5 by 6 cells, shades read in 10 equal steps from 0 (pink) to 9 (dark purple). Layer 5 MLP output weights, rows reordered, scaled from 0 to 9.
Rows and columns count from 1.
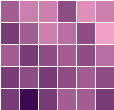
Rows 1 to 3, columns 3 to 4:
2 5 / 2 3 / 5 4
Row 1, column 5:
1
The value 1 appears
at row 1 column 5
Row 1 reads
4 2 2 5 1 2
